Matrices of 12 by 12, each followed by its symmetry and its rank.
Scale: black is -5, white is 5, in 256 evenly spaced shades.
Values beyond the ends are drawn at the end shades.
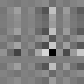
neither, rank one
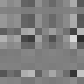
neither, rank one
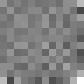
symmetric, rank two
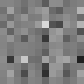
neither, rank two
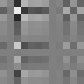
neither, rank one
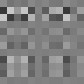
neither, rank one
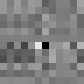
neither, rank two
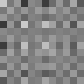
symmetric, rank two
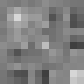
symmetric, rank two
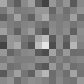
symmetric, rank two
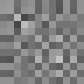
symmetric, rank two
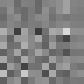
neither, rank two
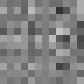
neither, rank two
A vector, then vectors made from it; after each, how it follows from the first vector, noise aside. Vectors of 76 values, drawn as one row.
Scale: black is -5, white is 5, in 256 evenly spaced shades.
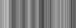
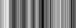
scaled up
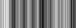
scaled up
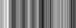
scaled up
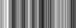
scaled up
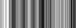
scaled up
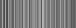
sign-scrambled
